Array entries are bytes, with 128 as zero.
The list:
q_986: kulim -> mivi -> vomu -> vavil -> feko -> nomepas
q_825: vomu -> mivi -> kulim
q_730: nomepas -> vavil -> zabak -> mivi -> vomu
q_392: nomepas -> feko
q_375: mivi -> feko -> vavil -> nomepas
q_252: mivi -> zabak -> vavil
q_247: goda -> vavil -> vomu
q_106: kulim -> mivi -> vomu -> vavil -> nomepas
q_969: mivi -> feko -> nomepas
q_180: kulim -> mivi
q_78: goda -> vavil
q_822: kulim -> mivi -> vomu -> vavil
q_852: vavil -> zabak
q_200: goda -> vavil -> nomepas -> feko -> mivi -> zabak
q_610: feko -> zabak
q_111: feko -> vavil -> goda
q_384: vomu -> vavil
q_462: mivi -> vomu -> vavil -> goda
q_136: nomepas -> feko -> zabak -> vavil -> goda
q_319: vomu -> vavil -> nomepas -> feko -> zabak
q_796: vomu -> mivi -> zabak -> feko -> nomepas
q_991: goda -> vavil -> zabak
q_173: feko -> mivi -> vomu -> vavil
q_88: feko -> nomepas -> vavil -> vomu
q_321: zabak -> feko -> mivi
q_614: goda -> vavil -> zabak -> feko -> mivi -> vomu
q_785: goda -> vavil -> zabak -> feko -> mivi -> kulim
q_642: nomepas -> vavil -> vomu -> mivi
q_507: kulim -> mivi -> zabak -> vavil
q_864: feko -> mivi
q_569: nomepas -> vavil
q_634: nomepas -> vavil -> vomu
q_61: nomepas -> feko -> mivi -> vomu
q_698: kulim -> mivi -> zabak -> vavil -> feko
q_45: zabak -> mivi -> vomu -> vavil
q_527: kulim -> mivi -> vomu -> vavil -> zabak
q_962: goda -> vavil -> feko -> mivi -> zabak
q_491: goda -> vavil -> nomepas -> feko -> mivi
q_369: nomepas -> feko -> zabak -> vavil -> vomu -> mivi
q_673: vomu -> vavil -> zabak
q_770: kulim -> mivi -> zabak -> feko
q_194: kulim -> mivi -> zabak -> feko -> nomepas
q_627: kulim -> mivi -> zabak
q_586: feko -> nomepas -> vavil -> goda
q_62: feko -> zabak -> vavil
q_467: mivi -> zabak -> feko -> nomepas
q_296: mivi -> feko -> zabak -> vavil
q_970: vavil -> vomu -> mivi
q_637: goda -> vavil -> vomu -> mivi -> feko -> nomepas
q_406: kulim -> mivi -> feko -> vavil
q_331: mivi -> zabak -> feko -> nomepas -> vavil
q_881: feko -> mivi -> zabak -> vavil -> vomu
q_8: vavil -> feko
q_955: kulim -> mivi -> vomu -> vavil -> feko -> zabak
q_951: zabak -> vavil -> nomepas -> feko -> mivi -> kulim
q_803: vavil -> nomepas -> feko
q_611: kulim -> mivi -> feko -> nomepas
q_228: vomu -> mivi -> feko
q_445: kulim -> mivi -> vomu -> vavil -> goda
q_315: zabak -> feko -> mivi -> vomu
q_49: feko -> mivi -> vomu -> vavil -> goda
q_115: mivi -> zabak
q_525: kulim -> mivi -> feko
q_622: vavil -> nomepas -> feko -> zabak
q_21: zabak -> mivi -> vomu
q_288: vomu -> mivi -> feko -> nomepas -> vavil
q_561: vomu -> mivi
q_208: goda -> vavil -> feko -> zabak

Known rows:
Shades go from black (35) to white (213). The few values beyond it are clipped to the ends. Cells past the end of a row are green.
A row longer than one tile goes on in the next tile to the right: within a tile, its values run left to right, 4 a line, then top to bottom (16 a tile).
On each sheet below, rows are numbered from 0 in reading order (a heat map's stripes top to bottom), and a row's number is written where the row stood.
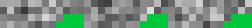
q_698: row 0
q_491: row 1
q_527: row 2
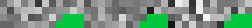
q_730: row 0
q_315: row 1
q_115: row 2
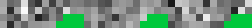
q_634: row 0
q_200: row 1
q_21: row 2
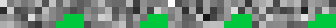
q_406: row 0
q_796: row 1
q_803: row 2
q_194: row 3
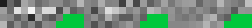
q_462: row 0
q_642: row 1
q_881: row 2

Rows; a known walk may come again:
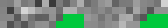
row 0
q_642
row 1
q_881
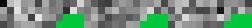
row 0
q_21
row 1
q_491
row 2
q_194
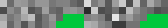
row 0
q_986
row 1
q_406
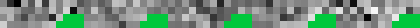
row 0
q_111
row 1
q_785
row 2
q_61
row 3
q_136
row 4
q_991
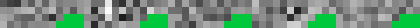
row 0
q_49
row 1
q_634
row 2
q_288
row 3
q_622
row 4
q_955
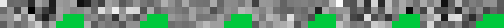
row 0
q_392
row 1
q_462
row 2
q_369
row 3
q_315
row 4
q_8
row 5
q_864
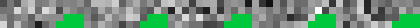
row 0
q_445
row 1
q_527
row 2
q_611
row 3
q_586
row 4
q_88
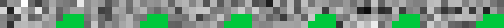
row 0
q_673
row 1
q_296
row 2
q_730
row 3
q_208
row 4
q_610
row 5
q_770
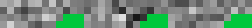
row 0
q_698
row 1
q_228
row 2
q_637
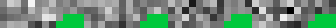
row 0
q_507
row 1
q_106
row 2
q_969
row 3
q_525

